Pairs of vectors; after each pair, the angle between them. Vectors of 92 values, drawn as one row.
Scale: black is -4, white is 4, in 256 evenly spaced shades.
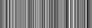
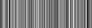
nearly parallel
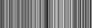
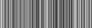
nearly opposite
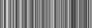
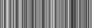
nearly parallel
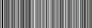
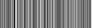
orthogonal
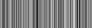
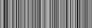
partly aligned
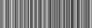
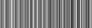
nearly parallel
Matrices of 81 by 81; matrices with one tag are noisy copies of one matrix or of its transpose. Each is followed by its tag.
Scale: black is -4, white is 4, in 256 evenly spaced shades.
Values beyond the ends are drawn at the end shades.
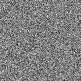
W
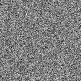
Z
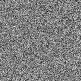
Z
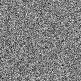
Z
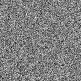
Z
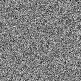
Z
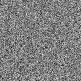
Z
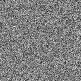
Z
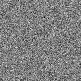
W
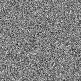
W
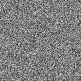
W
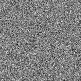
W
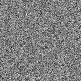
Z
